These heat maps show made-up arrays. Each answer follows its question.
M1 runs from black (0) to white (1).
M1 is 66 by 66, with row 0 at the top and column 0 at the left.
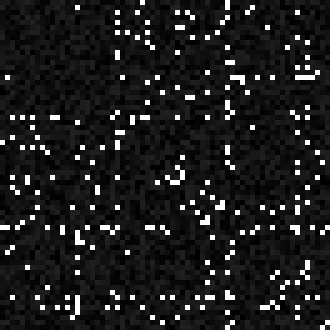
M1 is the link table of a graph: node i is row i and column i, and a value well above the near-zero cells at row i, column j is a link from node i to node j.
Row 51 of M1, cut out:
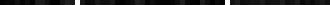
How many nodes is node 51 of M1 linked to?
2
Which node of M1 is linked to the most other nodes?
node 45
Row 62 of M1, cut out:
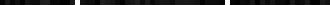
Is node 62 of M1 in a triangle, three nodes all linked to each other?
no
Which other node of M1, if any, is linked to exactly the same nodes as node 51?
node 62
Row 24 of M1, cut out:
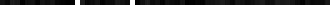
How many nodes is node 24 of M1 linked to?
2
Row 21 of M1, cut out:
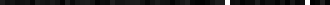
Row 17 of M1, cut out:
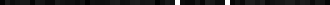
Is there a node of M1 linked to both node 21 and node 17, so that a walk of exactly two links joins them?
yes
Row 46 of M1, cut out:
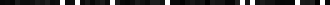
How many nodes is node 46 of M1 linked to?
8
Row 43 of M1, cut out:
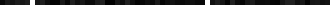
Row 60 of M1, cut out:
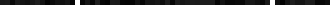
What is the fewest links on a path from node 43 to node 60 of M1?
4
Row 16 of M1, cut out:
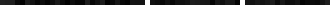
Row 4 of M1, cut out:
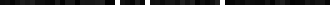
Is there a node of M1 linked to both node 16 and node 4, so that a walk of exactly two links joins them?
yes
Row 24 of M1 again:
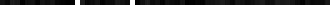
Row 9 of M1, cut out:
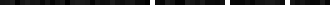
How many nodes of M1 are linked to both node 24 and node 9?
0
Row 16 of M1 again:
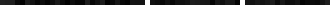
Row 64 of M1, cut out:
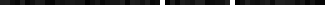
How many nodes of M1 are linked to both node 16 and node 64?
0
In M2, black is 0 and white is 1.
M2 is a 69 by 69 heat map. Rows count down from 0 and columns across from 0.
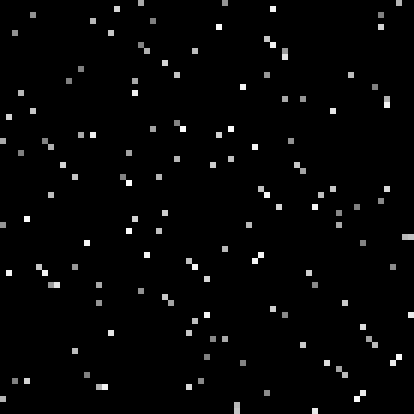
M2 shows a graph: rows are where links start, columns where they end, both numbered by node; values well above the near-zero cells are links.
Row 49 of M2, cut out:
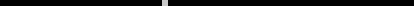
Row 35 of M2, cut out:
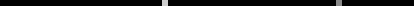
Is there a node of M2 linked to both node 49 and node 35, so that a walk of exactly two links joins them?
yes
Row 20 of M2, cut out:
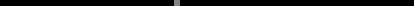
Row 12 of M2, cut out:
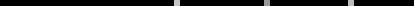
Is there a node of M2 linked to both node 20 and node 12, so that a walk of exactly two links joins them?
yes
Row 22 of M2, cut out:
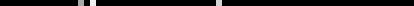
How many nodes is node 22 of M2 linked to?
3
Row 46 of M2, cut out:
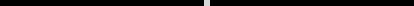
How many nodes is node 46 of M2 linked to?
1
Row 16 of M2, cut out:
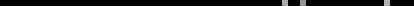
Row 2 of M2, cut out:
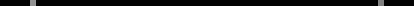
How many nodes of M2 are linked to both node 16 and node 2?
0
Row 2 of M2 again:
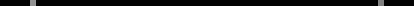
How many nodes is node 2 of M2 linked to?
2
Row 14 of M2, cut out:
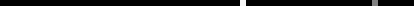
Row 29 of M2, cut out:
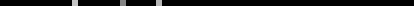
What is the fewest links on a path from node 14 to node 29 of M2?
6
